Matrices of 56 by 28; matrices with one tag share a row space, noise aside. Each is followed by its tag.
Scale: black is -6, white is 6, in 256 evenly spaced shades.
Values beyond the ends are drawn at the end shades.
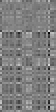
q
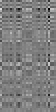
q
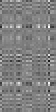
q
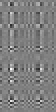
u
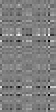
q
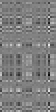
q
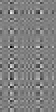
u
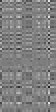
q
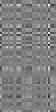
q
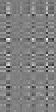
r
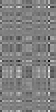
q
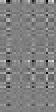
r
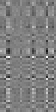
r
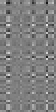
r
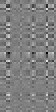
r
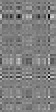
q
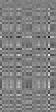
q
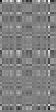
q
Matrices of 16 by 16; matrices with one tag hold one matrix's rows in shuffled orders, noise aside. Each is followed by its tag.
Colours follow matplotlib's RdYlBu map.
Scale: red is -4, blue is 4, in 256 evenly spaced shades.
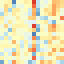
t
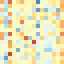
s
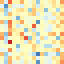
s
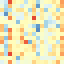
s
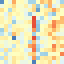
t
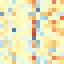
t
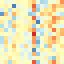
t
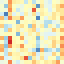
s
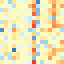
t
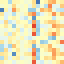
t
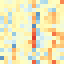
t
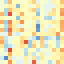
s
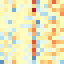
t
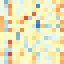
s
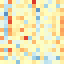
s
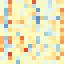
s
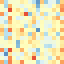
s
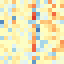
t
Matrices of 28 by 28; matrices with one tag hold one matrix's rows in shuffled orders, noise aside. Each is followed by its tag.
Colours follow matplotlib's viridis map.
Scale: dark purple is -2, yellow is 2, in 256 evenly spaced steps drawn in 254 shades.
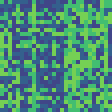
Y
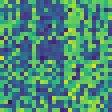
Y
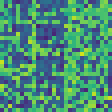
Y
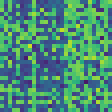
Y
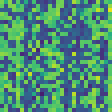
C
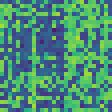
Y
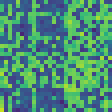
Y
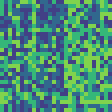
Y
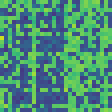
Y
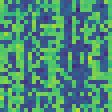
C
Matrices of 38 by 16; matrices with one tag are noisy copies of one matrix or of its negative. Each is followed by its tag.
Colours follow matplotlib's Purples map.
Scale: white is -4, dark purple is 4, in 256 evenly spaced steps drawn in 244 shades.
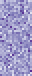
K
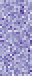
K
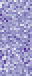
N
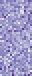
K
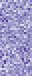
N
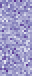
N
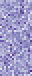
K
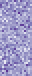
N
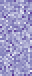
K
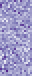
N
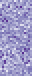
N
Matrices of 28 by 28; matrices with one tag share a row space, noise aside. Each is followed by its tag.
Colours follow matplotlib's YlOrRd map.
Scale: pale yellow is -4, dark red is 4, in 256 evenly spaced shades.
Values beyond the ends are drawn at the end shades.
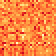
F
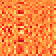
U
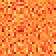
U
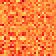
F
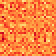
F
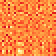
U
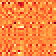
U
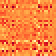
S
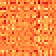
S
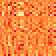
U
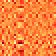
U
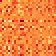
U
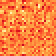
F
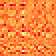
F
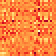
S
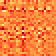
F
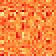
F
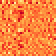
U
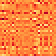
S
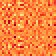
U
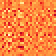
U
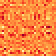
F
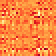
S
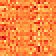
S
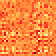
S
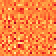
U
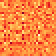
F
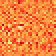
U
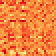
F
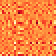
U
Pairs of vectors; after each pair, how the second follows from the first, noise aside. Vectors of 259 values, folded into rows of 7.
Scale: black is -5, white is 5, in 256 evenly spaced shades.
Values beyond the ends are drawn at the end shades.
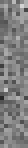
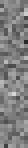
shuffled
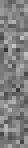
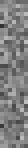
shuffled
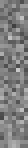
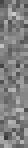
shuffled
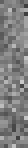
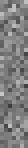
shuffled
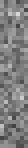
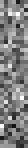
scaled up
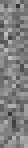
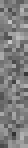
shuffled
